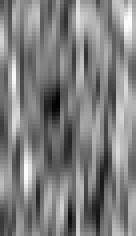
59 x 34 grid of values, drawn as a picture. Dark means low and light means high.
Neither half mirrors the other. The ninth with the lowest average is the centre. Streaks run downward.
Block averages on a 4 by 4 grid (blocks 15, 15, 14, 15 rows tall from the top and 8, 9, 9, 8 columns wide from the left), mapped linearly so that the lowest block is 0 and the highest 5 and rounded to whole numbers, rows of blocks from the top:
3245 / 3034 / 3024 / 2303
